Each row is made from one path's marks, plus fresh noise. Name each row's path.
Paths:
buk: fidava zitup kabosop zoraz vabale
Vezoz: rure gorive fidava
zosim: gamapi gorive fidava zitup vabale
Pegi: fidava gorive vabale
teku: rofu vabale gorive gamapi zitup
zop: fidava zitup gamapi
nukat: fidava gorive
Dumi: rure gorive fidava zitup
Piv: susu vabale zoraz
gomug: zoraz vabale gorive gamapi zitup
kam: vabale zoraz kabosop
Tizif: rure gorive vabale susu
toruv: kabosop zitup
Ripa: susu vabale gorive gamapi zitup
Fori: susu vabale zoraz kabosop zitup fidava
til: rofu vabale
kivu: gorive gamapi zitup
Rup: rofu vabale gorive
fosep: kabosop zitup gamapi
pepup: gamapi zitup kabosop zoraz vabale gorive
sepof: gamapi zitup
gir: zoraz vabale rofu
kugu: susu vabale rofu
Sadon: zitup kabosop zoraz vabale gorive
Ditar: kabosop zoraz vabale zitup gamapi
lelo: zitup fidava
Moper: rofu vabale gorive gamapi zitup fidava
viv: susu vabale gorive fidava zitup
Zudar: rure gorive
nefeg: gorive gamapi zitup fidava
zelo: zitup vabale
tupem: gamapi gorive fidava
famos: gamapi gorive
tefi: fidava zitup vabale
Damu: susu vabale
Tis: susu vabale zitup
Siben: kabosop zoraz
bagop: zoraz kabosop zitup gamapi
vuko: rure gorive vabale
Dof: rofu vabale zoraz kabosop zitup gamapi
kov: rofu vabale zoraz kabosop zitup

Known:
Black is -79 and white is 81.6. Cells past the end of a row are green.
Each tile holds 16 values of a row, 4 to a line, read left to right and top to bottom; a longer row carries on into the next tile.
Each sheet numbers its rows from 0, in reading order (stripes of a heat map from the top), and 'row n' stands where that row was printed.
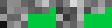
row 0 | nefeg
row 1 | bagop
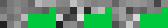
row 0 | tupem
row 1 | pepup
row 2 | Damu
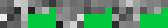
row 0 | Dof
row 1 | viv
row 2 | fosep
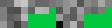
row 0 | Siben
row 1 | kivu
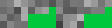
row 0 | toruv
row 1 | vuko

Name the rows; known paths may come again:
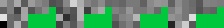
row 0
teku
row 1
bagop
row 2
nukat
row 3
viv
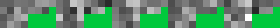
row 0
Vezoz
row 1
kov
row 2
Siben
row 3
Dumi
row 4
Fori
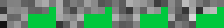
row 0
nefeg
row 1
Rup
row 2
gir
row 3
Sadon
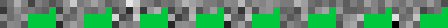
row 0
lelo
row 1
sepof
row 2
Ditar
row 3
fosep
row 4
gomug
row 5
toruv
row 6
vuko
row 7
Moper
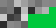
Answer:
pepup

